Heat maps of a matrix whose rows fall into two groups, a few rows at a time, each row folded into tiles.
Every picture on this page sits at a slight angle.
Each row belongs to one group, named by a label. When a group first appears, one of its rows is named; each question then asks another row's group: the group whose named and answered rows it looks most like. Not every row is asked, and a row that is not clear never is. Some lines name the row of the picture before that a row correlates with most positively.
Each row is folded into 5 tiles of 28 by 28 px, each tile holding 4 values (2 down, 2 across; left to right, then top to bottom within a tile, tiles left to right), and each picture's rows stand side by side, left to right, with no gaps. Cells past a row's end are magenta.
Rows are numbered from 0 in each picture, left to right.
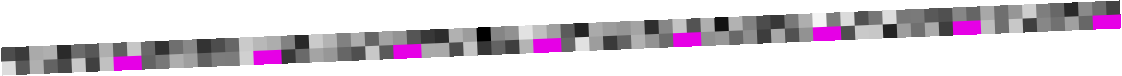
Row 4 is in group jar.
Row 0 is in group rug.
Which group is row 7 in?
jar
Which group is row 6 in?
jar
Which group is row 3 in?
rug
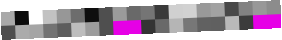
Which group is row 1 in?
jar
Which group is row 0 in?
jar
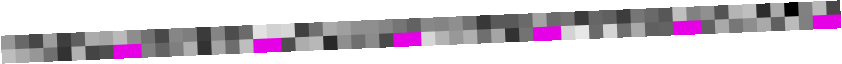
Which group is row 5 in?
jar
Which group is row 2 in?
jar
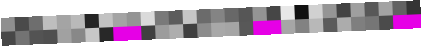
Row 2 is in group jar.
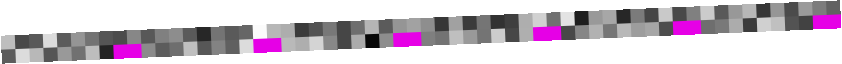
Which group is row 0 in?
jar
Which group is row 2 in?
rug
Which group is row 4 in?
jar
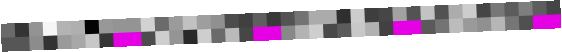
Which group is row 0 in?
jar
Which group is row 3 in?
jar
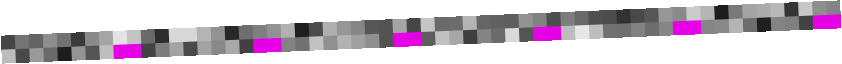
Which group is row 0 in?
rug
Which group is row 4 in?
rug
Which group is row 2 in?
jar
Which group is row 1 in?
jar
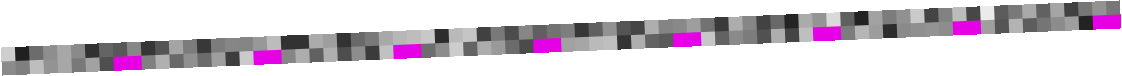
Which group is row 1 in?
rug
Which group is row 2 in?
rug
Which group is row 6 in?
jar
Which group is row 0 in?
jar
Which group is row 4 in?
rug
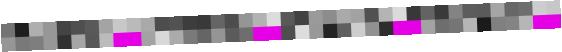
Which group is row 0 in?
rug
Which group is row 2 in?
jar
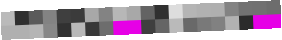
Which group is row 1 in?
jar
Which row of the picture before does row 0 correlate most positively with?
1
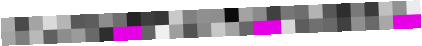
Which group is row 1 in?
jar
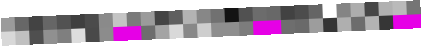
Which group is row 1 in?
jar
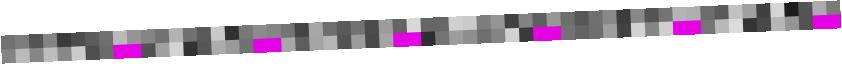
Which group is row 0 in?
rug
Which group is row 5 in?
jar
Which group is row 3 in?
jar
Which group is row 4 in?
rug
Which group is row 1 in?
jar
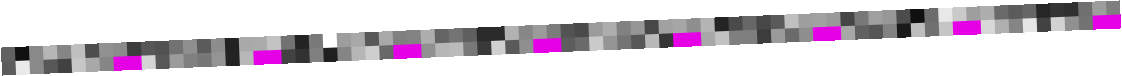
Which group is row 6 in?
rug
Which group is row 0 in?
jar
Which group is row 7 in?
rug
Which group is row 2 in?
jar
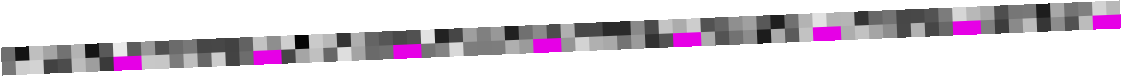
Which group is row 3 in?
jar
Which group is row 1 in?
rug
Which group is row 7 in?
rug
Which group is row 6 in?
rug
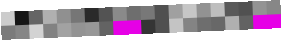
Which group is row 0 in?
jar
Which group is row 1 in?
jar
